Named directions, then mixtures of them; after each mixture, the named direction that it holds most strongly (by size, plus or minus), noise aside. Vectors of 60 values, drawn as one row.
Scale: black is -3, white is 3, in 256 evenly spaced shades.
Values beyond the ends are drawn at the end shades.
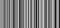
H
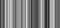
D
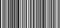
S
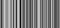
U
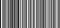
S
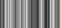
D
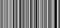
H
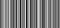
U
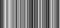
D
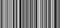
U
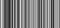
U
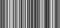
D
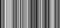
D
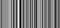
U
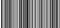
S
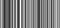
U
